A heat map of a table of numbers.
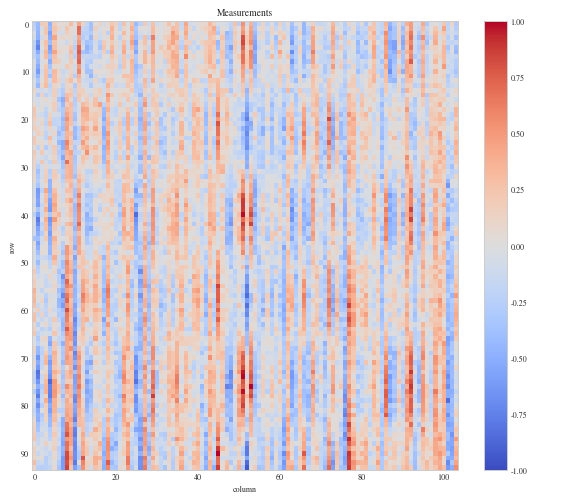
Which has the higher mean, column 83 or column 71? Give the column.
83
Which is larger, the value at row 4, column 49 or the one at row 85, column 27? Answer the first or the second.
the second
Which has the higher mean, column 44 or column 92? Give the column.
92
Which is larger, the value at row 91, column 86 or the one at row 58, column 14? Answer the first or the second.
the second
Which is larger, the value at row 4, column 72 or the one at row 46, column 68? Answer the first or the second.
the second
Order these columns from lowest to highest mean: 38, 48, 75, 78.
48, 75, 38, 78
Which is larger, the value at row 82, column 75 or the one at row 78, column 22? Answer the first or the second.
the second
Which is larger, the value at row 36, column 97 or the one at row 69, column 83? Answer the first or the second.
the second
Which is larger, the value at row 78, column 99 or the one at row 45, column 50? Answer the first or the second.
the second
